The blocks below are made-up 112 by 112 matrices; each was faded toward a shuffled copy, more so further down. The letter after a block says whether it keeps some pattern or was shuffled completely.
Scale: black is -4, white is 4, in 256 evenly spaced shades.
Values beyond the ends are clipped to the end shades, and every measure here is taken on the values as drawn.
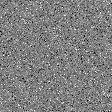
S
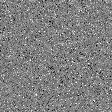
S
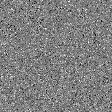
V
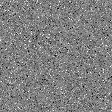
S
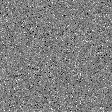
S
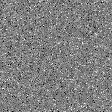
V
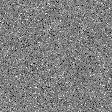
S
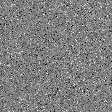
S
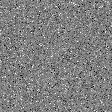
S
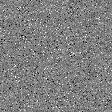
V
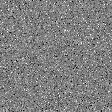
V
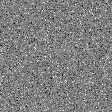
S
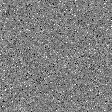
S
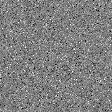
V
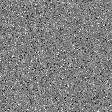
S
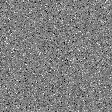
S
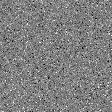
S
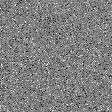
V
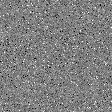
S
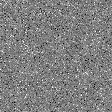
V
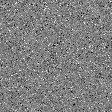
S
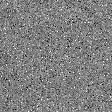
V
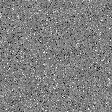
V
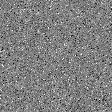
V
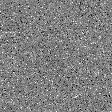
V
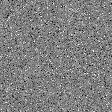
S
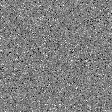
V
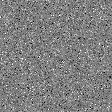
S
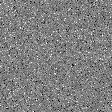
S
